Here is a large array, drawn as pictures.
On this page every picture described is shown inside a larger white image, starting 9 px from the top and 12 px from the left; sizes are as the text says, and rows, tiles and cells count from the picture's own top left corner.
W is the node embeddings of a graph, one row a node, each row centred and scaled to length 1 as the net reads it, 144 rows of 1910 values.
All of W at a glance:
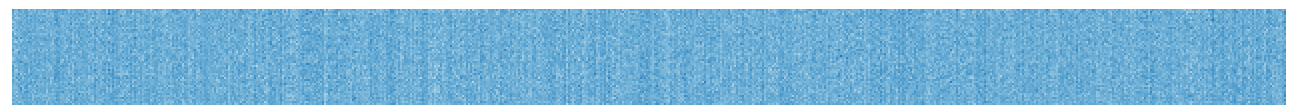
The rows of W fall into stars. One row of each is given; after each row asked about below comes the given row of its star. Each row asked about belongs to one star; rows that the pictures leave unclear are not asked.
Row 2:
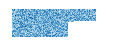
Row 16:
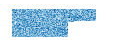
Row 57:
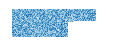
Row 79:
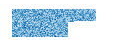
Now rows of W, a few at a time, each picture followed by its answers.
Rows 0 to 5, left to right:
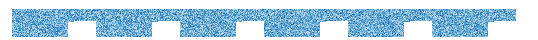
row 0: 16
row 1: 2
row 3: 57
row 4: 2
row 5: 2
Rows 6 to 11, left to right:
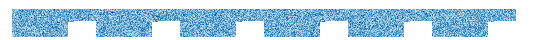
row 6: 2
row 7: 16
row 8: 16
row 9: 57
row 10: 79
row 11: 16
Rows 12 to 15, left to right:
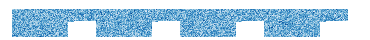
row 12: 79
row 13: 16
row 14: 2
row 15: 16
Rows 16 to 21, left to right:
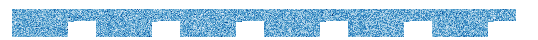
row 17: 79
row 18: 2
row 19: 57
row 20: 79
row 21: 2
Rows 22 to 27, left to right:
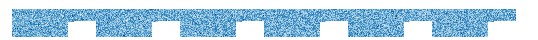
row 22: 16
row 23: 79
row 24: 16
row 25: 57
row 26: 79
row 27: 16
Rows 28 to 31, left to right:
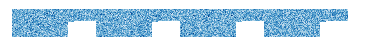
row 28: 16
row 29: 16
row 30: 79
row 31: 79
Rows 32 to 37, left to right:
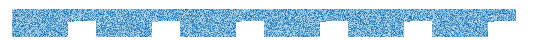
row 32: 57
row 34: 79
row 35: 2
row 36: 16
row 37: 2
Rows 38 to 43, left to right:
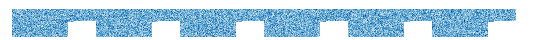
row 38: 16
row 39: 79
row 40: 16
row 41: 16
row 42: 57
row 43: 57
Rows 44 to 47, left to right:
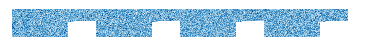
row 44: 79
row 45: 57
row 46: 57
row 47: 16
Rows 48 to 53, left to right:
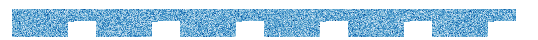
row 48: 16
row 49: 2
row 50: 16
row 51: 16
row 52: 57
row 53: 16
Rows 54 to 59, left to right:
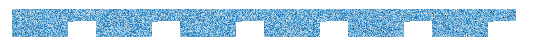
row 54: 79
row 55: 2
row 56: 57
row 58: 16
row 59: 79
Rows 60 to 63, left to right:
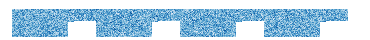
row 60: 2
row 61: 16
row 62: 2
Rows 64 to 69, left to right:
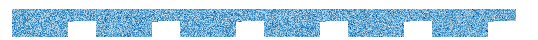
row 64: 79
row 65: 2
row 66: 16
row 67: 2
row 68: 79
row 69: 57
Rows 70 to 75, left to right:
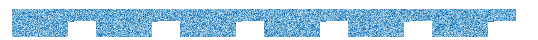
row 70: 16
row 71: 79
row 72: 57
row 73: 57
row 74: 79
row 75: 2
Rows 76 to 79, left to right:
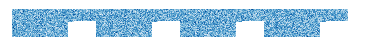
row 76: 79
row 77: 79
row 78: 16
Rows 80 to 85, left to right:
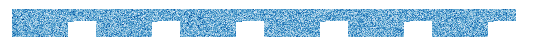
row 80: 79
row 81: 2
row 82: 2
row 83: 16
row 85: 2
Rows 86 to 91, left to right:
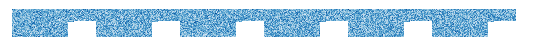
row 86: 2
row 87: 57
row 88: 16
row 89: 2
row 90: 2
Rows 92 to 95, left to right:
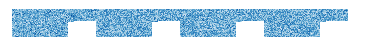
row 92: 16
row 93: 2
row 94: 79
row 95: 16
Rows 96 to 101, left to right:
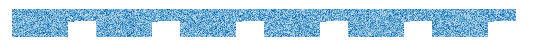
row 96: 16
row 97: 2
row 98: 16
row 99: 2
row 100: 57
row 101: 79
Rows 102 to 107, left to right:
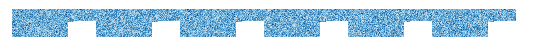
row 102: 57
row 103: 57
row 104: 57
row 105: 2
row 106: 16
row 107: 16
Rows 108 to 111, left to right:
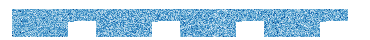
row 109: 16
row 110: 79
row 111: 57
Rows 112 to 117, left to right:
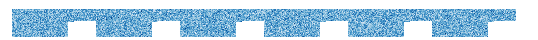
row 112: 16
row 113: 79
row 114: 16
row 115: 2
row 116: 2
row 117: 79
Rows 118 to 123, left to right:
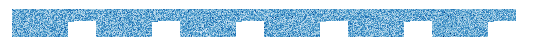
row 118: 57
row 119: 2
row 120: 2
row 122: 79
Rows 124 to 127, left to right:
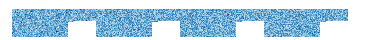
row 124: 57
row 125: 2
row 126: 79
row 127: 16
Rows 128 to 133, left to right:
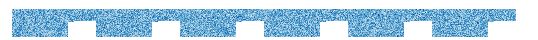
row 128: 57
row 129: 16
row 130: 16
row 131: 2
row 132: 57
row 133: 16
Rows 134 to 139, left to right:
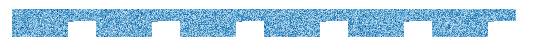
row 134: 79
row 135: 2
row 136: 16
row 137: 79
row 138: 79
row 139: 57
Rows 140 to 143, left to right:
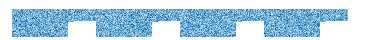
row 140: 2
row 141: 16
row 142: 2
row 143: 57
